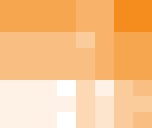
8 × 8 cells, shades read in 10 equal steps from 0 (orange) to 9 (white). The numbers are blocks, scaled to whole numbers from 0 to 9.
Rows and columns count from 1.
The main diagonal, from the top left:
2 2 4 4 4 8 5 4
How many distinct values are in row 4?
3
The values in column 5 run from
3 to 6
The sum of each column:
40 40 40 42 37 37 21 19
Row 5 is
4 4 4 4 4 3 2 2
